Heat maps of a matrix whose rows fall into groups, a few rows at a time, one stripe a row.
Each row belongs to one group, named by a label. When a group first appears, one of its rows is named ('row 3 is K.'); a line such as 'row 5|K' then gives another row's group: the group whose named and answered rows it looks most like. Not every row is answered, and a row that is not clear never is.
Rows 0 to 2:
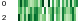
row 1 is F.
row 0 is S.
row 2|F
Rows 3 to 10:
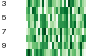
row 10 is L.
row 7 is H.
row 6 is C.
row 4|S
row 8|S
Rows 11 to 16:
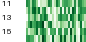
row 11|S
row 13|C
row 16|F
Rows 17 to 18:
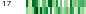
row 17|S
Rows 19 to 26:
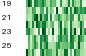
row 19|L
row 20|S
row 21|C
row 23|F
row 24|C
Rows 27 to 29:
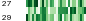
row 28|C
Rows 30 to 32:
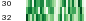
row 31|L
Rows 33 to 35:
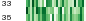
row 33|S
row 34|F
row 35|F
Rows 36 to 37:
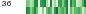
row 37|S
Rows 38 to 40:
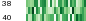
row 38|C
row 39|H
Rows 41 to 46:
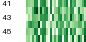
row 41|C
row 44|H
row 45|C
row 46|H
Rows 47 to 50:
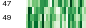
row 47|F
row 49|L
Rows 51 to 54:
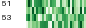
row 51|L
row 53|S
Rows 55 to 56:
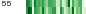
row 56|L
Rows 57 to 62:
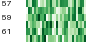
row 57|S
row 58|L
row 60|S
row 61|S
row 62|H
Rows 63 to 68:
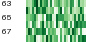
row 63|C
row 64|F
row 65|S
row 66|S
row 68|S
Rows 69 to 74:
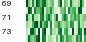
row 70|L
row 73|H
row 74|H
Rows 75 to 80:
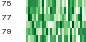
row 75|L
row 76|L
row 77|L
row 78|H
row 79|S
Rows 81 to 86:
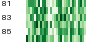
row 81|H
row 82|C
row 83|H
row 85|C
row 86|F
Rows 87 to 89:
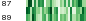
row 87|L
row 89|S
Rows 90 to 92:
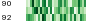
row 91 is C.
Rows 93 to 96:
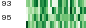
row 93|C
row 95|C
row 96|F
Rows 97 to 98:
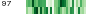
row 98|C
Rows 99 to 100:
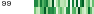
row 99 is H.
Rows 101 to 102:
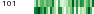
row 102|L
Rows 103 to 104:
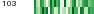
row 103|S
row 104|H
